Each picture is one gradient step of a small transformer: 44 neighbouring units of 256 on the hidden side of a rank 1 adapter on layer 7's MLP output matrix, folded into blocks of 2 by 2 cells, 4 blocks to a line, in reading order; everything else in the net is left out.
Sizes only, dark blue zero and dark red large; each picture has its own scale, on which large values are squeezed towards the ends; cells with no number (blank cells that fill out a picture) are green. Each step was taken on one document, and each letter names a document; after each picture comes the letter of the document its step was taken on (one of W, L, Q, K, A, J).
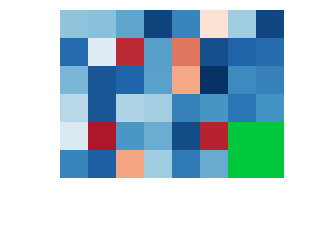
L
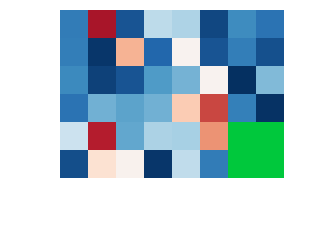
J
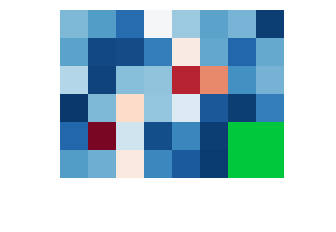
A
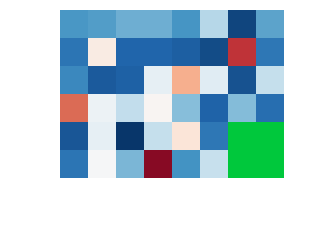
J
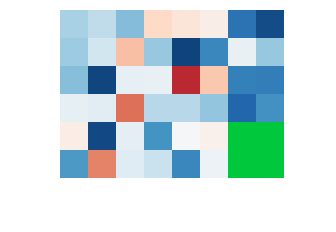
A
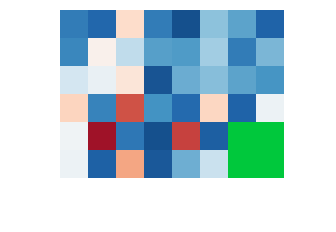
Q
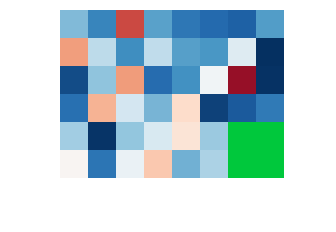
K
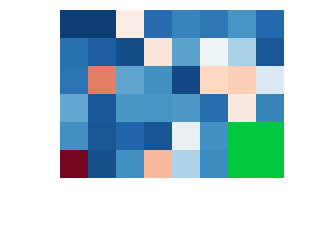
K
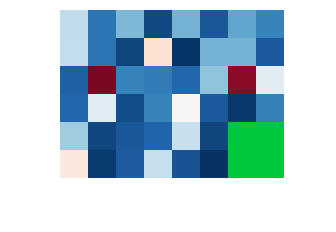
K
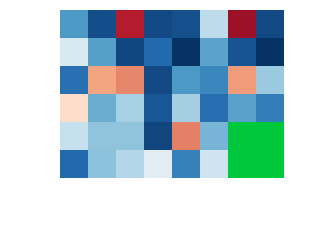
Q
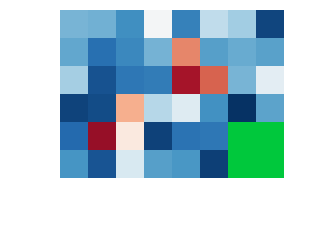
A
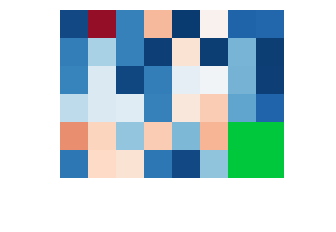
J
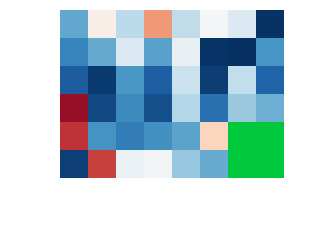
L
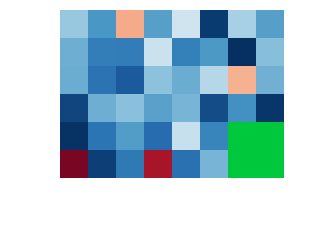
K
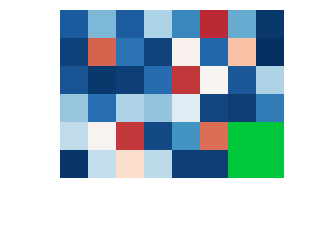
A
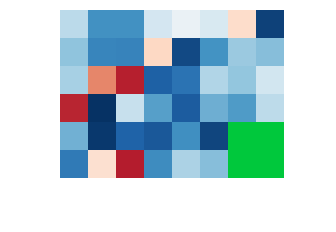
Q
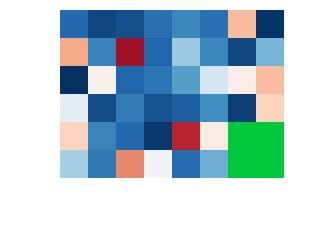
K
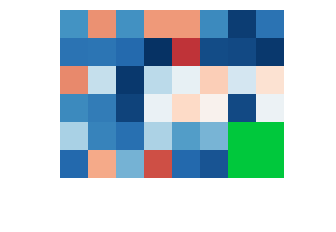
J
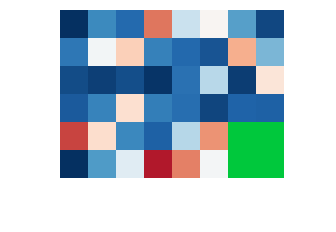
A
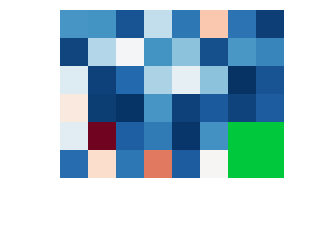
L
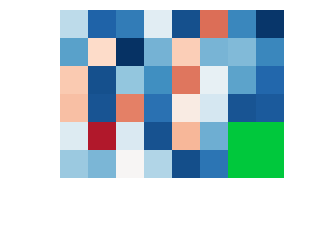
L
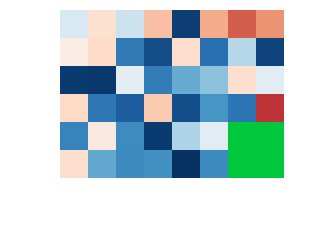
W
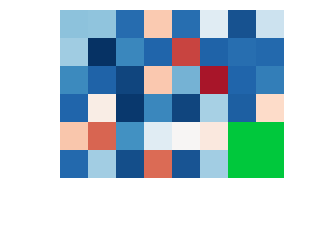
J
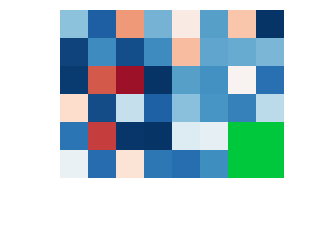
Q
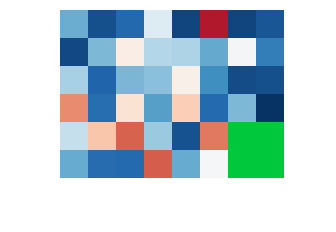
A
